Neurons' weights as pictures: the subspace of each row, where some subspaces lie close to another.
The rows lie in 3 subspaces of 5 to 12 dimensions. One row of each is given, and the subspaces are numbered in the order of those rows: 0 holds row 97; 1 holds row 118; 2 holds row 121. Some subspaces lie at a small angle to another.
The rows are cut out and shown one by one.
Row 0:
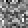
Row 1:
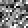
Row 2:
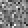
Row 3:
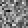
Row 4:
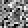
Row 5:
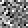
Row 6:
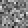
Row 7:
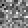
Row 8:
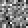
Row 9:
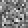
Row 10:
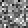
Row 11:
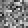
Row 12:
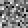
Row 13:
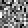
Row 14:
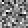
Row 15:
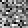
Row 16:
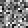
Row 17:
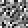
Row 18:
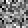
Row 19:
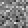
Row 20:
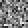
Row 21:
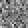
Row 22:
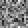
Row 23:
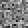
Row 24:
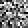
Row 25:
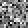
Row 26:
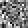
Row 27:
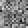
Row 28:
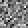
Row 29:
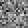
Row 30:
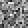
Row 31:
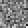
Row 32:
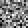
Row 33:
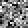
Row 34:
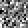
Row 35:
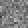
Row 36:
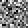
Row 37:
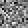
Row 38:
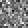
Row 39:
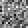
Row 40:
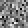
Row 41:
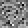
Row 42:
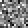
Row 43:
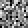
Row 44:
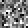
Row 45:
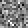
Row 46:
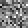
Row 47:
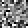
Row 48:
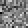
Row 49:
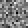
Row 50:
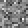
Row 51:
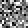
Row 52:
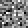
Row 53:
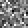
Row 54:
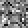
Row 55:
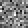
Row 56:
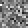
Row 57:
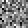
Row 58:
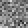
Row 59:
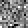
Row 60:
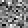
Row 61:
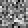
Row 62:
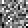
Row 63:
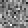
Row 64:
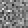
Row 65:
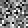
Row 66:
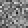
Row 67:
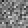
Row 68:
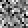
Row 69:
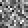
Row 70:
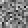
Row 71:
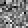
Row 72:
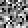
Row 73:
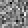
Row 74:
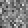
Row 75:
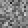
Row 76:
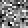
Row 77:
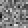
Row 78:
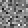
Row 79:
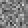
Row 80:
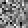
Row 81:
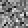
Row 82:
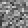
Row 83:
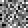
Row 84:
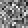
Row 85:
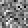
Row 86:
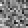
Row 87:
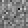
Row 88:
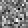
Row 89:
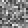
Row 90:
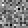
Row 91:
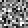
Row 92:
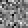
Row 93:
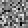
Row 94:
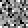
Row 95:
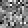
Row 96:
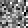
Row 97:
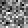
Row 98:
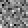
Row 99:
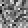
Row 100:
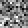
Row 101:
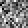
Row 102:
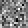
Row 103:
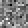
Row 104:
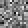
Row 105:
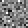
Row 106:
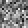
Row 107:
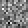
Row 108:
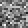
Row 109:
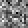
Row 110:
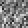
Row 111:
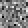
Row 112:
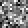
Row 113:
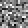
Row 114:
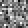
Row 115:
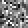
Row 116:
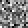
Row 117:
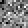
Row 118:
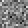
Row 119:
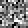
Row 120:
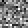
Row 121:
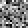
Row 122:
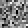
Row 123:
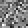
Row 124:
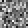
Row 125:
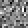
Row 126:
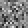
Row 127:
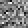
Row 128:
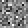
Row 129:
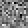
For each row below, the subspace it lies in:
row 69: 1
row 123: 0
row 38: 2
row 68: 2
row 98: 2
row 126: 0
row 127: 0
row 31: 0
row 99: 1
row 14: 1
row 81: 2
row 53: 2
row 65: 0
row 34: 1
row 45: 2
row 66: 0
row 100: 1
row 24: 1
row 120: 2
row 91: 2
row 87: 1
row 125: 1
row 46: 0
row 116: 0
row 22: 2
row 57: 2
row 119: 2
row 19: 1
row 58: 0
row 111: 1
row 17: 1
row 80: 2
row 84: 0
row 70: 0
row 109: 0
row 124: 2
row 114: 0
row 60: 1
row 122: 1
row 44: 0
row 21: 2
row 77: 0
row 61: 2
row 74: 2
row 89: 2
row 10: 1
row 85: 0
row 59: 0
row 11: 0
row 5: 1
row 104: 1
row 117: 0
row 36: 1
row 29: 1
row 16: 0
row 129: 1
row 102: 2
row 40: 1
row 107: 1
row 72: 0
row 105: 0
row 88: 2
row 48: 2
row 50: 1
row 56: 1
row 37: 1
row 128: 1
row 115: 2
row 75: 1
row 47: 1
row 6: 2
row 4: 1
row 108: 1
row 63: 1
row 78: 1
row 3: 1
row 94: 2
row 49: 1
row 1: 0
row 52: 0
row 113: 0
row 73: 0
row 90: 2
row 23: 1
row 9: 2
